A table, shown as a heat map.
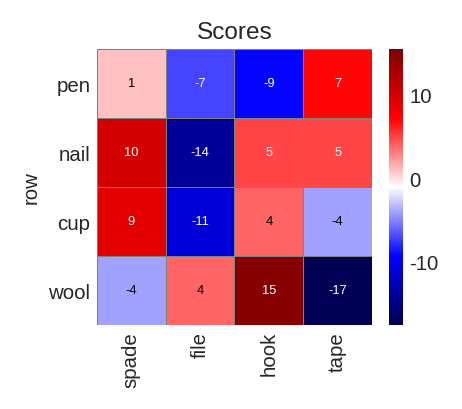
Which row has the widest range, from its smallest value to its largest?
wool
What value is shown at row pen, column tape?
7
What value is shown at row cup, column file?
-11
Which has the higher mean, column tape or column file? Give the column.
tape
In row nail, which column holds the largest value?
spade
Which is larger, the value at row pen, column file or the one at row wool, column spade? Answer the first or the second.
the second
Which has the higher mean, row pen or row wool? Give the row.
wool
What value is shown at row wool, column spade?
-4
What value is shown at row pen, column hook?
-9
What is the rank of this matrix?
4
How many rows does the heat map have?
4
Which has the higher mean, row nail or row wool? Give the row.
nail
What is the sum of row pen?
-8
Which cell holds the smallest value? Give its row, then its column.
wool, tape
